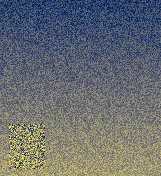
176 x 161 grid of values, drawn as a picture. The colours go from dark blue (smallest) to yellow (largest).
Values rise toward the bottom. An odd patch, rougher than its surroundings, sits in the bottom left. The bottom left is the roughest part. There are no regular stripes.
